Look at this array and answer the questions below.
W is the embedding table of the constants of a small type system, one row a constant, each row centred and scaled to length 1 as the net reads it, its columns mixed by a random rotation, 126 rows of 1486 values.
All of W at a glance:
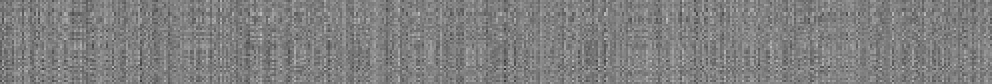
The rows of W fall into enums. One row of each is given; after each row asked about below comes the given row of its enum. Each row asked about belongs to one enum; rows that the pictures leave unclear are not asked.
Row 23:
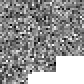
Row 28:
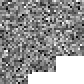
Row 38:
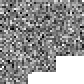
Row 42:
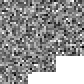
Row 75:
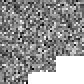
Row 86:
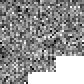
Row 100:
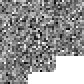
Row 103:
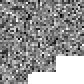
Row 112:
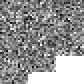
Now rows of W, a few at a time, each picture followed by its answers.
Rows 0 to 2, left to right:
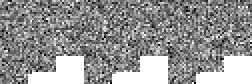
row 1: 75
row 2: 86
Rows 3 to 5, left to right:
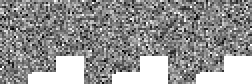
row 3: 38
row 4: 28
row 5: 103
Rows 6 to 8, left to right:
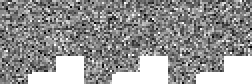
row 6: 28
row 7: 112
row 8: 42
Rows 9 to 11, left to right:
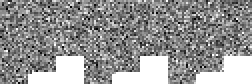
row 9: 28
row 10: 38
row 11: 112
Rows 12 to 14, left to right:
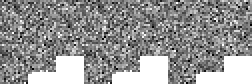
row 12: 75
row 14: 28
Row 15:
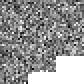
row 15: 75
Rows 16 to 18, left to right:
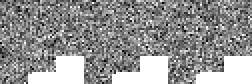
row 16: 86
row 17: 28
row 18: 23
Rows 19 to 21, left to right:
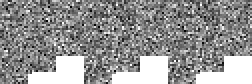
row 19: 28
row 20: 23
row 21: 23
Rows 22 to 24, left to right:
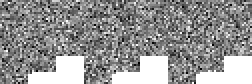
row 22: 28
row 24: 75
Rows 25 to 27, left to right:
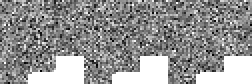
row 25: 100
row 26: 38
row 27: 28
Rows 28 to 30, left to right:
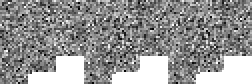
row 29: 100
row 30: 100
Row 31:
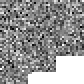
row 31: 38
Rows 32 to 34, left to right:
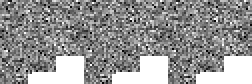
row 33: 28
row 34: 28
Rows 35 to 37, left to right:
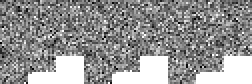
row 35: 86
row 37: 112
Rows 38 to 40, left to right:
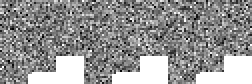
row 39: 28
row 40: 103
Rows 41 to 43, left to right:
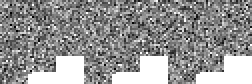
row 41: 23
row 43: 103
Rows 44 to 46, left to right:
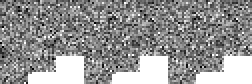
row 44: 86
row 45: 112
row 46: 112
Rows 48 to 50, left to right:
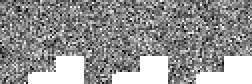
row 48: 86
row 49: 28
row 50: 23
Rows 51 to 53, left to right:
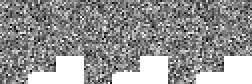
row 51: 23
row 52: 75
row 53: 23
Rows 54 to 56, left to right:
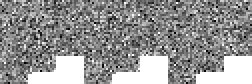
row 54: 100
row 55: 112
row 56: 28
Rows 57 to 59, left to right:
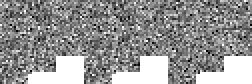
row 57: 23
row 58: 23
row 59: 28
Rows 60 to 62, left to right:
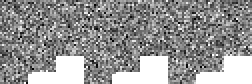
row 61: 38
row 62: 112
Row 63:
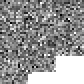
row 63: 112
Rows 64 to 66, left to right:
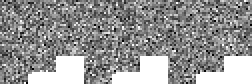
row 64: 75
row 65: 23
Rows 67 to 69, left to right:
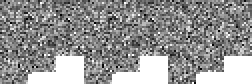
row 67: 112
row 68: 112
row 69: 75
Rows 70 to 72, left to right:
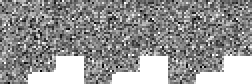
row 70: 100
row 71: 112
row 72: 112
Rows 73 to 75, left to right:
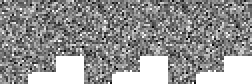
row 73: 42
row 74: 75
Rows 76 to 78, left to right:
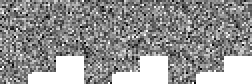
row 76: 38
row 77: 86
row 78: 75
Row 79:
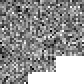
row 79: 86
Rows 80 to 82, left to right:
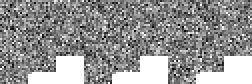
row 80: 38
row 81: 75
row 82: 23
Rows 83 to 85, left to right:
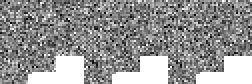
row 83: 112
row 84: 38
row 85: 38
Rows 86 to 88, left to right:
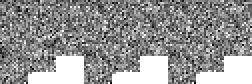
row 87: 75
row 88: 75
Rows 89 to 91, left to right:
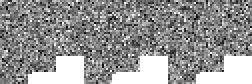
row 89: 28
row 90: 112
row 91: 103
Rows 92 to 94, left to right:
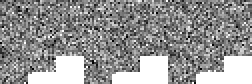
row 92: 86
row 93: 38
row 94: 75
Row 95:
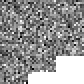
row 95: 75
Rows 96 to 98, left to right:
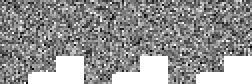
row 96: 75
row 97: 103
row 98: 42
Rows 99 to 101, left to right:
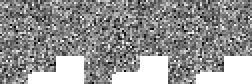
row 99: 23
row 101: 23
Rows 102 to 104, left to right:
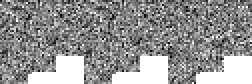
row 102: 103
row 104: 86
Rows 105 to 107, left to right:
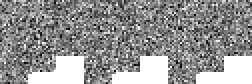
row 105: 100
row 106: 23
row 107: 38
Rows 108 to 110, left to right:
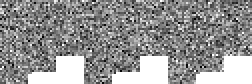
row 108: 38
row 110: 112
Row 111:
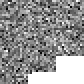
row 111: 28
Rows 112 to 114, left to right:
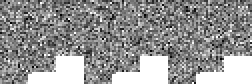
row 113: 103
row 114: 86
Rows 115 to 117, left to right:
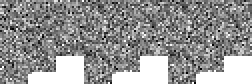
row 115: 38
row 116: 75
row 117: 75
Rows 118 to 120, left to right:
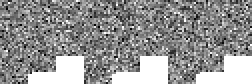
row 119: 23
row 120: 103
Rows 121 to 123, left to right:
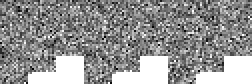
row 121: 86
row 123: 23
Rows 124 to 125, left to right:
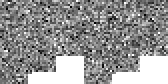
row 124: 28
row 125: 112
